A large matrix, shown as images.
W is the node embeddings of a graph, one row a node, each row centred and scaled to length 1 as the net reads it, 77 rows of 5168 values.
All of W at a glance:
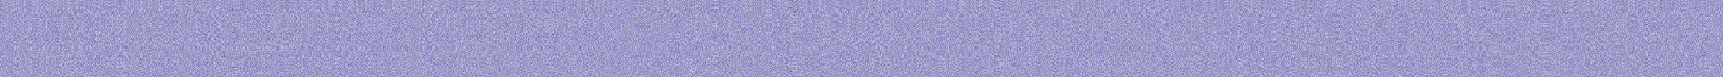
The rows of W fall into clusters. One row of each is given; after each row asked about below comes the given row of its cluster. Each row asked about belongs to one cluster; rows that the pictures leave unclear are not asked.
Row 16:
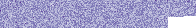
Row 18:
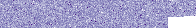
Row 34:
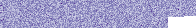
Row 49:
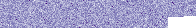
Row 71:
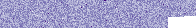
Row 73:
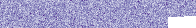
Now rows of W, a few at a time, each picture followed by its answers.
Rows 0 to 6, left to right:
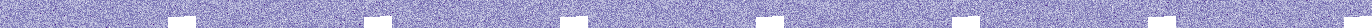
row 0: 71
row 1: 18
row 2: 34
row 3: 71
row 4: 18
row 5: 34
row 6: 16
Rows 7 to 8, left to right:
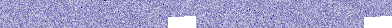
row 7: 71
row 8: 71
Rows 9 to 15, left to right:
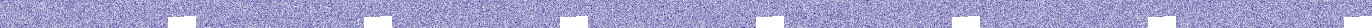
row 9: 18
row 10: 18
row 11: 34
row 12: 34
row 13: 73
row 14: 16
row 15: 16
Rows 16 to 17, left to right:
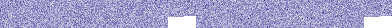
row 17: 49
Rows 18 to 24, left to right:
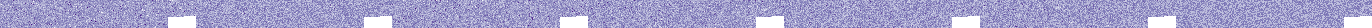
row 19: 49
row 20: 71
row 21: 16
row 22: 16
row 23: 71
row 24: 49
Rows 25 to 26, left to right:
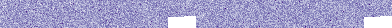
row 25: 71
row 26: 71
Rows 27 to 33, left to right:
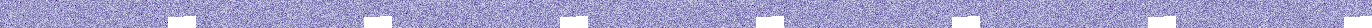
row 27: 16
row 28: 49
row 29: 73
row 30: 49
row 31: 16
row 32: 16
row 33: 34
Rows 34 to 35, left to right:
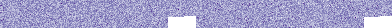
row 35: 49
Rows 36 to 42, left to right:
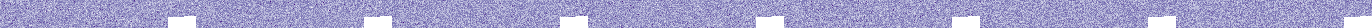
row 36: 18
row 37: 34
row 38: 16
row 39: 16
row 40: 34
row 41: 49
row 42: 73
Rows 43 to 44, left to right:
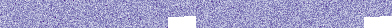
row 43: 71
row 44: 16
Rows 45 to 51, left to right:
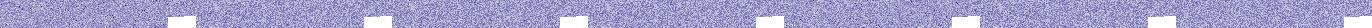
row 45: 18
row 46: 73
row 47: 73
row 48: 73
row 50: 73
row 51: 16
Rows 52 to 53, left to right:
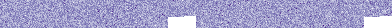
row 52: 71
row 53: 16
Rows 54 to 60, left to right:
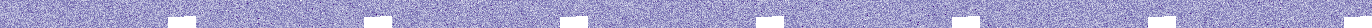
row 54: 34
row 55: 71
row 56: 71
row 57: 18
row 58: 49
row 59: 49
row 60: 73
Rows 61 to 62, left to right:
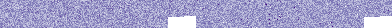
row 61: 71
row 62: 49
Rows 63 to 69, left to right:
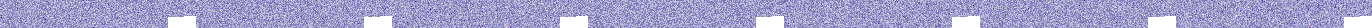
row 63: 49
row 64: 34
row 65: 34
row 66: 49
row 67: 16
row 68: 71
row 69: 16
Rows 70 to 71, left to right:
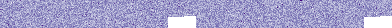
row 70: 49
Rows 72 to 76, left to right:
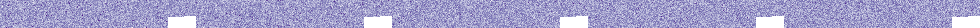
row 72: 73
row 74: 71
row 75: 49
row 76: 34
